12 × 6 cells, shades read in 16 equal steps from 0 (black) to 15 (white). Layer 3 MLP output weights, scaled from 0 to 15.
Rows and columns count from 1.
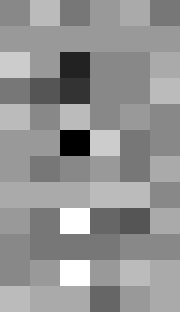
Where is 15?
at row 9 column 3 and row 11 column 3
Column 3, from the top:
7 9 2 3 11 0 8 10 15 7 15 10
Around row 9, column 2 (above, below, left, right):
10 7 9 15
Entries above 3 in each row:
6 6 5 5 6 5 6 6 6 6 6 6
